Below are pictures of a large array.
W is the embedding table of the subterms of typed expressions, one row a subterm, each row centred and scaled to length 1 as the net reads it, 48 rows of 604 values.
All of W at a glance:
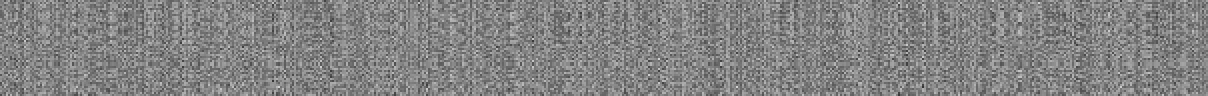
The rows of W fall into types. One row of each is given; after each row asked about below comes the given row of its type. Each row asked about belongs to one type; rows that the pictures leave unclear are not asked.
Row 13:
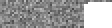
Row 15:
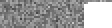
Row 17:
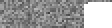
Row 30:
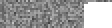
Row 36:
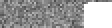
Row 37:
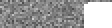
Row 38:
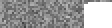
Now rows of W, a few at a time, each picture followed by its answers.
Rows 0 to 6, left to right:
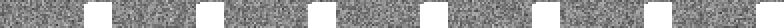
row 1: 17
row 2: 36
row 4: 37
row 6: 17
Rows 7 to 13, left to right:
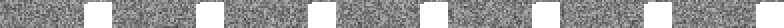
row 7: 15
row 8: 17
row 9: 13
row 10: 38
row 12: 30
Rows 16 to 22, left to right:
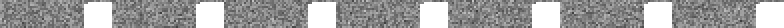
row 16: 38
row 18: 13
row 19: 30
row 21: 38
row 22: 36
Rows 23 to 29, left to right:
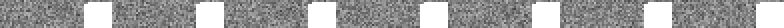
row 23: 37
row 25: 13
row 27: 30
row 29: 15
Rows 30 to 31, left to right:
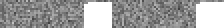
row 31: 15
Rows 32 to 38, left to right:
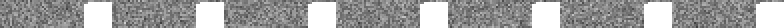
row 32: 15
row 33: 30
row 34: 36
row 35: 38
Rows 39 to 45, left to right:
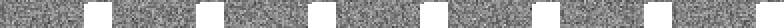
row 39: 30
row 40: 13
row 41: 36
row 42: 30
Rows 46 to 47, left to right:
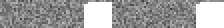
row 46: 15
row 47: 37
